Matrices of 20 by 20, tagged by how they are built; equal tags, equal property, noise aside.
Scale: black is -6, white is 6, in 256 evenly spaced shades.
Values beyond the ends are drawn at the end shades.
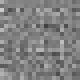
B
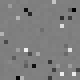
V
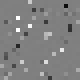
V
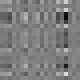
B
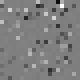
V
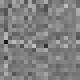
B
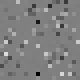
V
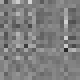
B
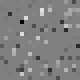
V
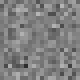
B
